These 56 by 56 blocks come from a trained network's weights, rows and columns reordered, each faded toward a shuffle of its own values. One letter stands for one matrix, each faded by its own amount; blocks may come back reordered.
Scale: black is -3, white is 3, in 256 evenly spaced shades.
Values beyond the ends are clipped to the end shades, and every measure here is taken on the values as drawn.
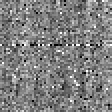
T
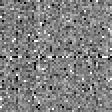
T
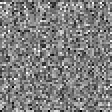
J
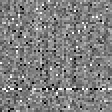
T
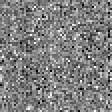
T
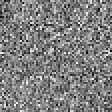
J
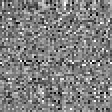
J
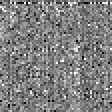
T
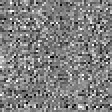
J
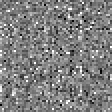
T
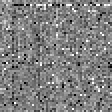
T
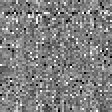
T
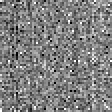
T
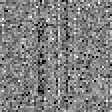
T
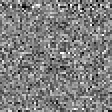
J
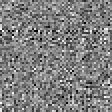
J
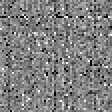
T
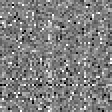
T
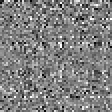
J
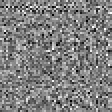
J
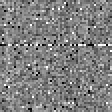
T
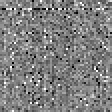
T
